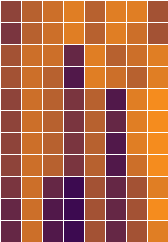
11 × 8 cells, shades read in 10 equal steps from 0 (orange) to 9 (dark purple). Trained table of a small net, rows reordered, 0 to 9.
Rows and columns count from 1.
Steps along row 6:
down up up down up down down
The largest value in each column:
7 3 8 9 4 8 4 4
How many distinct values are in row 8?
6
